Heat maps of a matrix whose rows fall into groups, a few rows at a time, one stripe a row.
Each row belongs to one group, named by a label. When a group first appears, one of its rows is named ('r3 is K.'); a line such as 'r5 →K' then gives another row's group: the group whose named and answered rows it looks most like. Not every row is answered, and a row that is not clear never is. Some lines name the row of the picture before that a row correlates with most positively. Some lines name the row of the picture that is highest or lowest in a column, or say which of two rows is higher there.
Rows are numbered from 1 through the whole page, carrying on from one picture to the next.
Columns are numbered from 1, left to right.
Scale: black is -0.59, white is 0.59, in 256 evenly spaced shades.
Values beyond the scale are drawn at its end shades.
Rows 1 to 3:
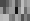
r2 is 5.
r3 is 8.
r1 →5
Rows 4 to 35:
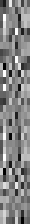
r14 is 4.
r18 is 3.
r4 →3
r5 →5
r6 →4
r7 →4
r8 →8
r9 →4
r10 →5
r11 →5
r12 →8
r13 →3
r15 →3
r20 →5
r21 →4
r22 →4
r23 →4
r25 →4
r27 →4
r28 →3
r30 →8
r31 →5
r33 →4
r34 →8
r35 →8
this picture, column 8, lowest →35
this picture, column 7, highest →13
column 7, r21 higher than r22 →Yes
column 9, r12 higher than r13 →Yes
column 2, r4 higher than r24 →No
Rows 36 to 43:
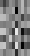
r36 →5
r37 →5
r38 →8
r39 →5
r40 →8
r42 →8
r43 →5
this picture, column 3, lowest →36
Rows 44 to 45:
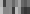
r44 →3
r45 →8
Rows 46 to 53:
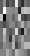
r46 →8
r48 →3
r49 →5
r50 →8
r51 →4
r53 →8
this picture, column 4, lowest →51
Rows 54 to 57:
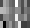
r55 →8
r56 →8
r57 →3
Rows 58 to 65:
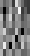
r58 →8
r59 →3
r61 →3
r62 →8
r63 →5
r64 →4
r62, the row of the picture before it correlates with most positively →55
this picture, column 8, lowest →62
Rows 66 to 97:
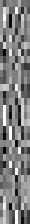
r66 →3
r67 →8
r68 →4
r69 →4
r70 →5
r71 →3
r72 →4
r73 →3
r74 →5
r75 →8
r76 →3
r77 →3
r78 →8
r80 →5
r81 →4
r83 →4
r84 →3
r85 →3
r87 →3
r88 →4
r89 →3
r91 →5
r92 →5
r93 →5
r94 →4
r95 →4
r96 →8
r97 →8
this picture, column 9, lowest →75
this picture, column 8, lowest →97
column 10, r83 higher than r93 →Yes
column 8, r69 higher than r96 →Yes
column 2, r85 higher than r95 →No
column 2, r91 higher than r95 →No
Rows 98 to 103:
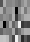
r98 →4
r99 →5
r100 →5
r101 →3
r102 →5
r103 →8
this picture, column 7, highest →101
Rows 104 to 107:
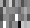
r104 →3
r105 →4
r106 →8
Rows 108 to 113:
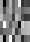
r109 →3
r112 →5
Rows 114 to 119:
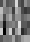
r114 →8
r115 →8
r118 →3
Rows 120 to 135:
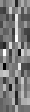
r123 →8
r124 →8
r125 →8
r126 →3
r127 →4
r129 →3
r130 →8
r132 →4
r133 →5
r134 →5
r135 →8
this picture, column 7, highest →129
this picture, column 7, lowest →127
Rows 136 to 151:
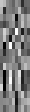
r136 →8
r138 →5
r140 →8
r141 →4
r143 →3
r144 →5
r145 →4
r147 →3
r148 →3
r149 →5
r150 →5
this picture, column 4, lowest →141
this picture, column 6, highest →140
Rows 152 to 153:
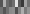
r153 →5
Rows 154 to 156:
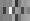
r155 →3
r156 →5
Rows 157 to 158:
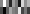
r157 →4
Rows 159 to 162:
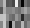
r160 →4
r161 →8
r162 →4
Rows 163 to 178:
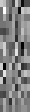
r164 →4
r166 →5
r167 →5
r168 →5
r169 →8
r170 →8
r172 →3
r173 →4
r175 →5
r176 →3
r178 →4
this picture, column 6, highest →170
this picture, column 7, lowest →164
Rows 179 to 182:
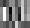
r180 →4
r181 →4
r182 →8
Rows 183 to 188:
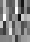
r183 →8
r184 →8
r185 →4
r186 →3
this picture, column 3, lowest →183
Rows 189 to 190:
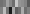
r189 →8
